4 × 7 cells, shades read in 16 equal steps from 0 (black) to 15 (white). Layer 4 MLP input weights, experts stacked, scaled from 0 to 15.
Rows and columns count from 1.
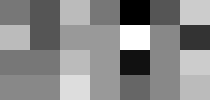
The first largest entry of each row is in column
7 5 7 3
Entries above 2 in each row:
6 7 6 7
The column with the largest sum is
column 3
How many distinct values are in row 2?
6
